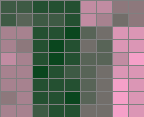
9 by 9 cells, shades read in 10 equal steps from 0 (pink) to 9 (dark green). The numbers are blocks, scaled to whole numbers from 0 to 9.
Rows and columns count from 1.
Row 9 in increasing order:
0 1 3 3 5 5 7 8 8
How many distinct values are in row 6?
7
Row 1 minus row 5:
5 4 0 -1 0 -4 -4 2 4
